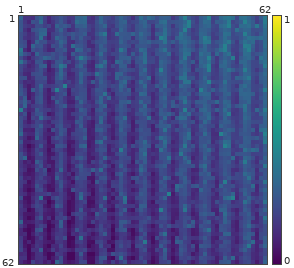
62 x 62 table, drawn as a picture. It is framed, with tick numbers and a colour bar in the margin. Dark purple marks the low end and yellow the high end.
Average level on the scale: 20%. Ninth with the lowest average: bottom left. Stripes: upright, repeating 12 times. Slope: up to the top right. Ninth with the highest average: top right.
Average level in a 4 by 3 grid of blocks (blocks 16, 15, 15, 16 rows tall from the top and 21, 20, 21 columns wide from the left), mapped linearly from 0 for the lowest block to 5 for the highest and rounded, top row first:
3 4 5
2 3 4
1 2 3
0 1 2
